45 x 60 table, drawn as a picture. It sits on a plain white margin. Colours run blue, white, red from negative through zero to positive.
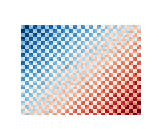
The bottom right is the ninth with the highest average. The top left is the ninth with the lowest average. The histogram is bell-shaped. The field climbs toward the bottom right. A checkerboard runs through the table. No lone cell stands out from its neighbours.
